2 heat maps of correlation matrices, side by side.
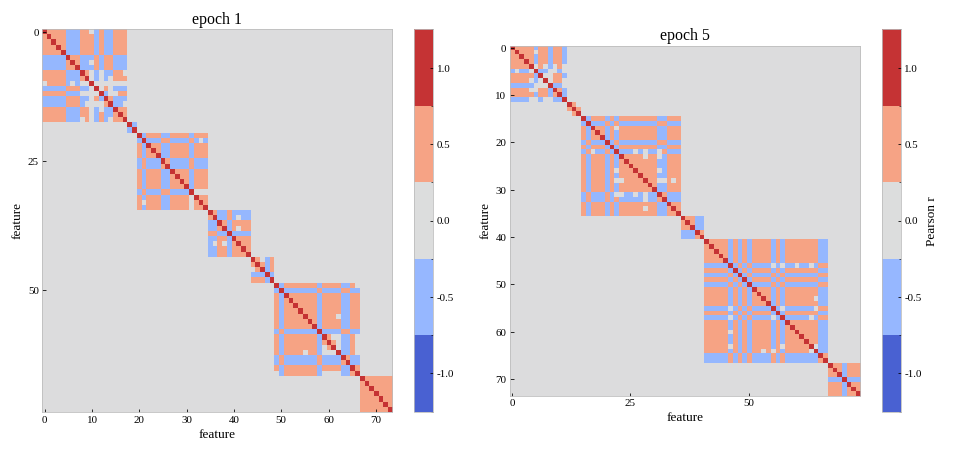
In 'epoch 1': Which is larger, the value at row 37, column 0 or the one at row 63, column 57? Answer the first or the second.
the first
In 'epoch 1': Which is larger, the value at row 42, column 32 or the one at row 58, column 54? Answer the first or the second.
the first
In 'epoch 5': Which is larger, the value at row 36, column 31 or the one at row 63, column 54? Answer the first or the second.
the second
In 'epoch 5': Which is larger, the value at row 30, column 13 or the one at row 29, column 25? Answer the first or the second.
the second
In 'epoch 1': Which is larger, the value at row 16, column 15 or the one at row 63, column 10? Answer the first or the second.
the first
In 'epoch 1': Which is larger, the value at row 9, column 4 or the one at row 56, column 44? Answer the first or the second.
the first
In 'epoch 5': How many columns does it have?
74
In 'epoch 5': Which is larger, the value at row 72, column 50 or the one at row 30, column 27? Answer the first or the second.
the second
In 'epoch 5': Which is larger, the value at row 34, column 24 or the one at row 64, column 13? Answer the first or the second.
the first
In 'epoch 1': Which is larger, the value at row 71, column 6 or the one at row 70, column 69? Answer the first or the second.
the second
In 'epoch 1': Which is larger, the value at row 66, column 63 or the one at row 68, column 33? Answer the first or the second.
the second
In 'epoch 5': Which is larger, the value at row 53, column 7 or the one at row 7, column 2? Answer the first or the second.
the second
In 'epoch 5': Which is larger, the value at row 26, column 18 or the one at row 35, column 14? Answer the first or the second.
the first
